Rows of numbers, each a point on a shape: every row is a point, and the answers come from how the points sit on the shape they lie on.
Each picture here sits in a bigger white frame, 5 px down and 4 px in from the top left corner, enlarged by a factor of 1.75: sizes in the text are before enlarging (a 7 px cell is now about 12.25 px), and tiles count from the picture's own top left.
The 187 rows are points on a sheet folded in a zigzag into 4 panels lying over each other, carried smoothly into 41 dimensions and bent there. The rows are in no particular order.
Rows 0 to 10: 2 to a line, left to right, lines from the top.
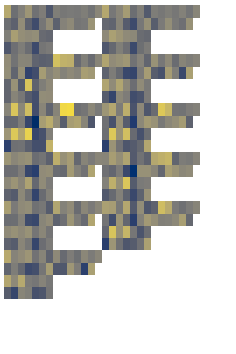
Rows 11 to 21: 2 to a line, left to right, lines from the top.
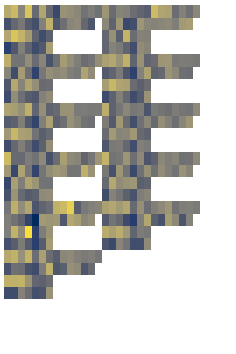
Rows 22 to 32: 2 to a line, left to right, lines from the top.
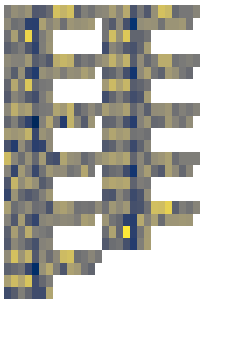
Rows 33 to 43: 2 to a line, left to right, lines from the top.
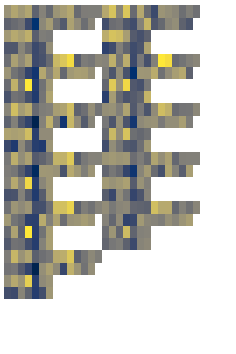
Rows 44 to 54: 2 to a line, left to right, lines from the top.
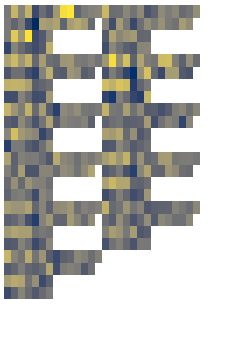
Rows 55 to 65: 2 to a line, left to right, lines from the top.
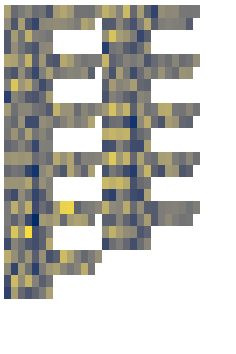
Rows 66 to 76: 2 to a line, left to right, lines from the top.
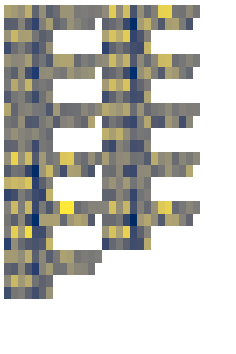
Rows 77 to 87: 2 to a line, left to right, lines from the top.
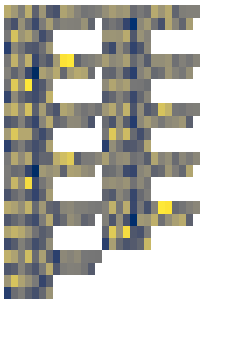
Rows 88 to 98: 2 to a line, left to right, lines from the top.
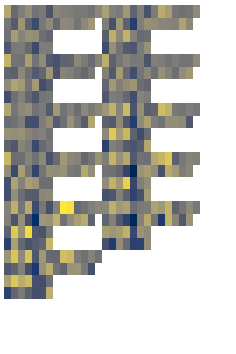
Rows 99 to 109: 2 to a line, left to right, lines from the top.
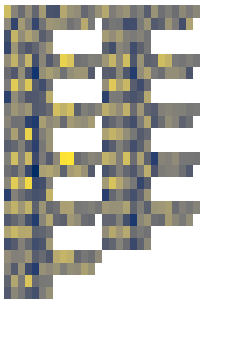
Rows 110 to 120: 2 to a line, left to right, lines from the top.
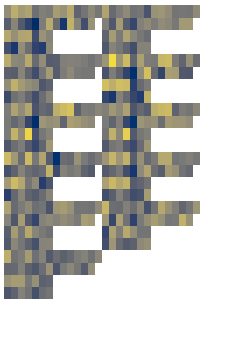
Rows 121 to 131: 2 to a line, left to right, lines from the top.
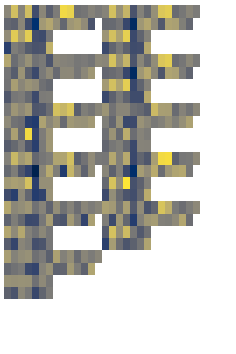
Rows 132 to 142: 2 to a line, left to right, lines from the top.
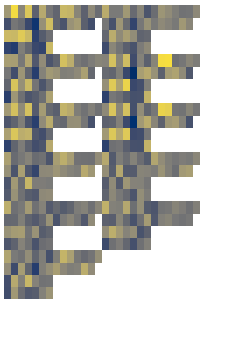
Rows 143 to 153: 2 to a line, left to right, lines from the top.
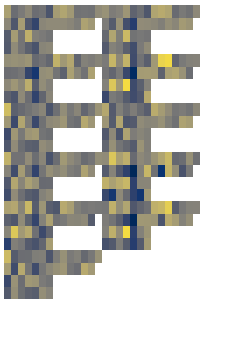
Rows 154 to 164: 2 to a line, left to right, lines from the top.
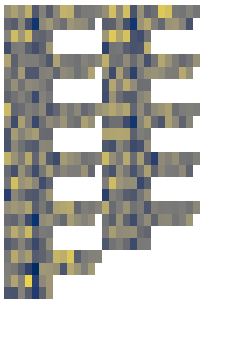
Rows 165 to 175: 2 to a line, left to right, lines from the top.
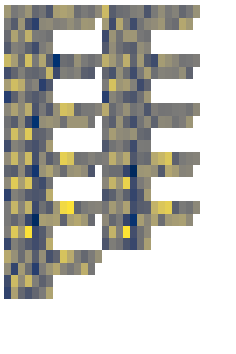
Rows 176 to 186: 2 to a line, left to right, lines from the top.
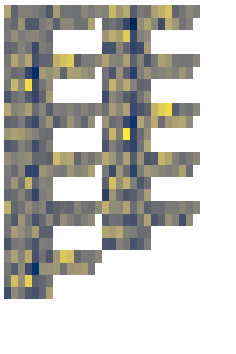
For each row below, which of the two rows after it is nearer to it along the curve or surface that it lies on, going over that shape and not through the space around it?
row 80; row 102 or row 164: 164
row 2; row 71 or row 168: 71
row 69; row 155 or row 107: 107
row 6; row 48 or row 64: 64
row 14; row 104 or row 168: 104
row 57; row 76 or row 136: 136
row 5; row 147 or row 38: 38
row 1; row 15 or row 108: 108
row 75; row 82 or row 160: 82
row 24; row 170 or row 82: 170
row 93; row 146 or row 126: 146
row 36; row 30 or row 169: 169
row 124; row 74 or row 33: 74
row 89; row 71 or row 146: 146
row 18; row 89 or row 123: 89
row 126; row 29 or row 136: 29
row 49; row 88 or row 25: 88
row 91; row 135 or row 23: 23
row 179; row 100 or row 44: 44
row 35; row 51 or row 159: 159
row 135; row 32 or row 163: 32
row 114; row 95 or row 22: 95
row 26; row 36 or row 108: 108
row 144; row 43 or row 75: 43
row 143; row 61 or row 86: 61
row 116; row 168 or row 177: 168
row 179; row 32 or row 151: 32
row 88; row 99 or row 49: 49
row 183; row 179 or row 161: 161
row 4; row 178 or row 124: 124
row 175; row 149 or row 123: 149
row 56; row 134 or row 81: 81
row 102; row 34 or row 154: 34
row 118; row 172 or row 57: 172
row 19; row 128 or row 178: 178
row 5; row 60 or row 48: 48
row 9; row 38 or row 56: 56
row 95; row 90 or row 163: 163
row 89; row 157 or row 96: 157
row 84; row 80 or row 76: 80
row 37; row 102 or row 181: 181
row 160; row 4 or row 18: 4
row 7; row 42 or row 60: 42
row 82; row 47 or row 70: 47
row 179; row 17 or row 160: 17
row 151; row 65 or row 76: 65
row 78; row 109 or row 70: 70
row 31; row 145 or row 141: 145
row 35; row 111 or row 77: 111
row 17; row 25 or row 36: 25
